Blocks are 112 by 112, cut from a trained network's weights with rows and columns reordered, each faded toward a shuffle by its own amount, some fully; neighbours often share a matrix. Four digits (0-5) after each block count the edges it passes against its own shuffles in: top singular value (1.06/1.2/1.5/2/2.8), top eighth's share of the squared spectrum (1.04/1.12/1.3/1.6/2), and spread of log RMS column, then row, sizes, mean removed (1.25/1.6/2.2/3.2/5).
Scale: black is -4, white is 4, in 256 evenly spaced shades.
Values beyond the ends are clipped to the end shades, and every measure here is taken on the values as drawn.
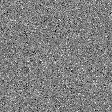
2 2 0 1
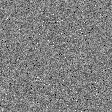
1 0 0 0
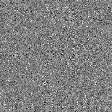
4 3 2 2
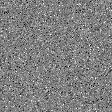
1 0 0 0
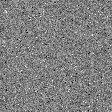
0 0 0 0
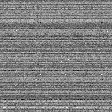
5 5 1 4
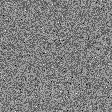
0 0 0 0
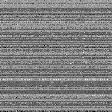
5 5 2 4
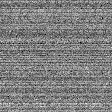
5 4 0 2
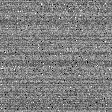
4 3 1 1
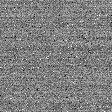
3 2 1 0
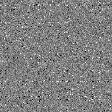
3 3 2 2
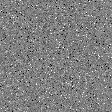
1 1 0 0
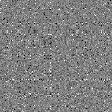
4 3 2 2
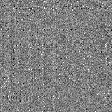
3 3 1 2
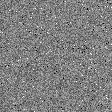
0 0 0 0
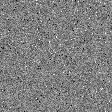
1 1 0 0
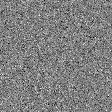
1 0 0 0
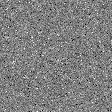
1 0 0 0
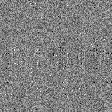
3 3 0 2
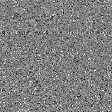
4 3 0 2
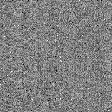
3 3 0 1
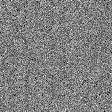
2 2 0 0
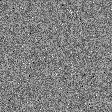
1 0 0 0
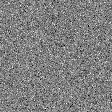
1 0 0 0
